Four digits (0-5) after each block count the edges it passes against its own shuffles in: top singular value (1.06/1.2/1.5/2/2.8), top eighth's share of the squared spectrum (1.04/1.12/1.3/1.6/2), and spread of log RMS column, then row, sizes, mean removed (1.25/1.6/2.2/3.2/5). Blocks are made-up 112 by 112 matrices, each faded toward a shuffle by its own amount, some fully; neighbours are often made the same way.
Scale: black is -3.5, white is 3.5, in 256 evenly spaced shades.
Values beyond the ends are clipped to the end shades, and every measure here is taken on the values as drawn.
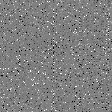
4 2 1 0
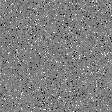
3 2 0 0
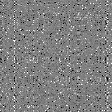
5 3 2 1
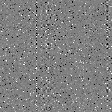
4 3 2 1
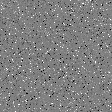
0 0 0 0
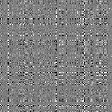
5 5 4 4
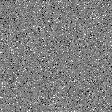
3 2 1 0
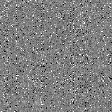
4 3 2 1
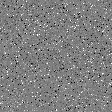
0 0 0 0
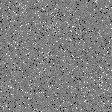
0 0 0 0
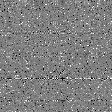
4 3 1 2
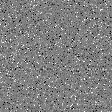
2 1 0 0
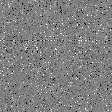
3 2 0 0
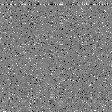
4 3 1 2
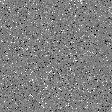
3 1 0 0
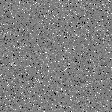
2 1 0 0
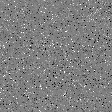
0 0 0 0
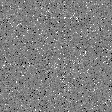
2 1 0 0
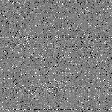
4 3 1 2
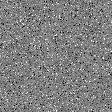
2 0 0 0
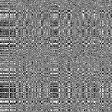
5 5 4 4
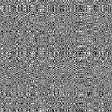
5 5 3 4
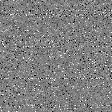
3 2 0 2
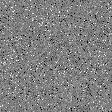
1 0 0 0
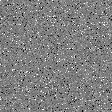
2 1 0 1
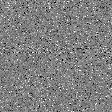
2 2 0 1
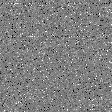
2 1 0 0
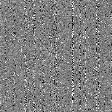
2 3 4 0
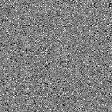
4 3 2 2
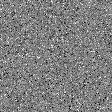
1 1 0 0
